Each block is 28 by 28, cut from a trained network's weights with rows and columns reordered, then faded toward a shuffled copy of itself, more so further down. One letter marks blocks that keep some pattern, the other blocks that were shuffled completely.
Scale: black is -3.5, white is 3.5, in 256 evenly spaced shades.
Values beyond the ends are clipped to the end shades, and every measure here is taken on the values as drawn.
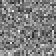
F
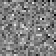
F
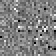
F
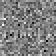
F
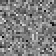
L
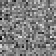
F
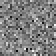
L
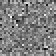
F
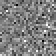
L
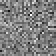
F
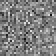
F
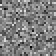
L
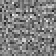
F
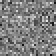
F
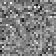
L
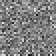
F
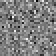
F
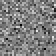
L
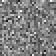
L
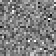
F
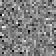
L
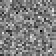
L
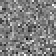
L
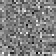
F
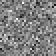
L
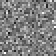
F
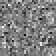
F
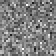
L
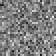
F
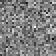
F
